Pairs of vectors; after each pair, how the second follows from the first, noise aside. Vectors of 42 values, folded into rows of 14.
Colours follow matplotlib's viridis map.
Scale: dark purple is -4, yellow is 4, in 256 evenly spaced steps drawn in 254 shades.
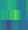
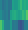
wrapped around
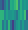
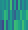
shuffled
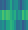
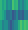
wrapped around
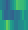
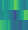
wrapped around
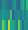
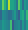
wrapped around
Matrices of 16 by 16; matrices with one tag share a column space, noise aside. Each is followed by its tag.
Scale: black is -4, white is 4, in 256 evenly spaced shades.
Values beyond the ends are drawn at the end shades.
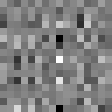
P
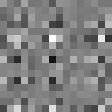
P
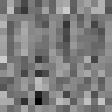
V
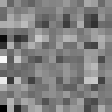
P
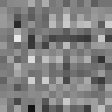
P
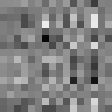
P
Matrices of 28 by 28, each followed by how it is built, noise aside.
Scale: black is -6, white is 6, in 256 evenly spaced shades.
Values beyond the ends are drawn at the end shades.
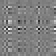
low rank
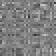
low rank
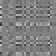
low rank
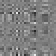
low rank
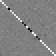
diagonal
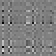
low rank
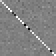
diagonal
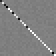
diagonal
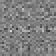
low rank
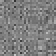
low rank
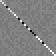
diagonal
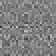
low rank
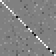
diagonal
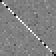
diagonal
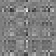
low rank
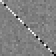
diagonal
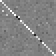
diagonal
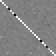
diagonal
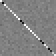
diagonal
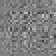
low rank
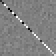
diagonal
